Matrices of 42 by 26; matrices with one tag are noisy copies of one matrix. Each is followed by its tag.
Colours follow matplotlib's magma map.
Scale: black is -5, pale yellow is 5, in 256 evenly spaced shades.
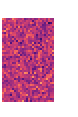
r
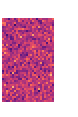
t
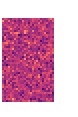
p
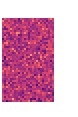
p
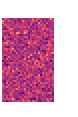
p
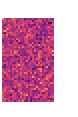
r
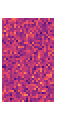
r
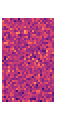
p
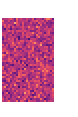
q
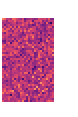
r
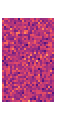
p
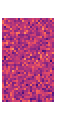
p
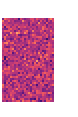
p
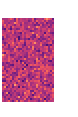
q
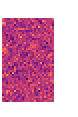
t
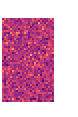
p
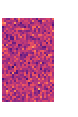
t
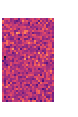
p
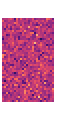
q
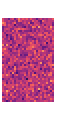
t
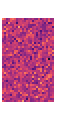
r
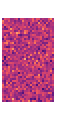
p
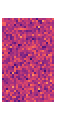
t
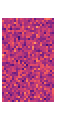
q
